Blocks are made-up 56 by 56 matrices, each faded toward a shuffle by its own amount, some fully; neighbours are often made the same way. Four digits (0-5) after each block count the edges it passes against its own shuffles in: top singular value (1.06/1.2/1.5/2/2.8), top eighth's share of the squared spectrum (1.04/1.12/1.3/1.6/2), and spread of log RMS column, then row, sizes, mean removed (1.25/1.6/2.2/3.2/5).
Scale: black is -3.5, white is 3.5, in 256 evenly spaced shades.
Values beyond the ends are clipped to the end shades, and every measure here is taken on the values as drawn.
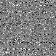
1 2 0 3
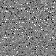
3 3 0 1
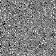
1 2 2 0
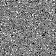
0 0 0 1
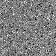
0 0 0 0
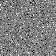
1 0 0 0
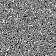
0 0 0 0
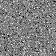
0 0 0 0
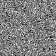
0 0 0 0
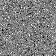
0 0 0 0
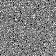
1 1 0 0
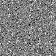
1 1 1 0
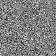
0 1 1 0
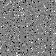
1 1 1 0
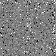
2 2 1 0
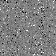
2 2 1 0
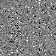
1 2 2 1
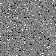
1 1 1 0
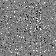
1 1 1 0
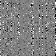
2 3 3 2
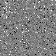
1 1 1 1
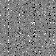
2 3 2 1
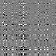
4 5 3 3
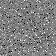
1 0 0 0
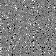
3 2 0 0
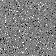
1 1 0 0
